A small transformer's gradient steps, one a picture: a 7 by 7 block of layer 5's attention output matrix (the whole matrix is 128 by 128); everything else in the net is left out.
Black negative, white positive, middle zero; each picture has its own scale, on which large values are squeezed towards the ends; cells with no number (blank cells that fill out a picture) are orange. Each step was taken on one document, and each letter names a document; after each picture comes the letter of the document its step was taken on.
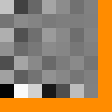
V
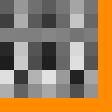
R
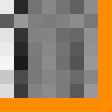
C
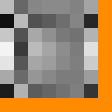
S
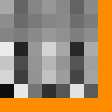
R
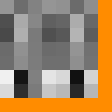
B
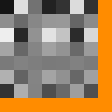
B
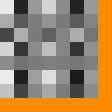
R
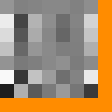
S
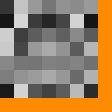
V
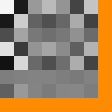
V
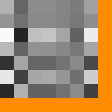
S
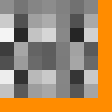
S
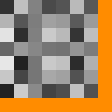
B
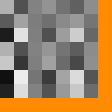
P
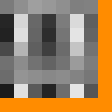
P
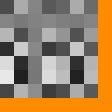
B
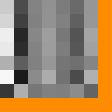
C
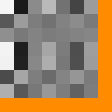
C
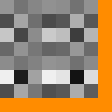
B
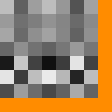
R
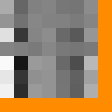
C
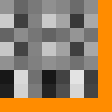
R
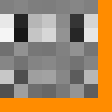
S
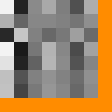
C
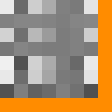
S
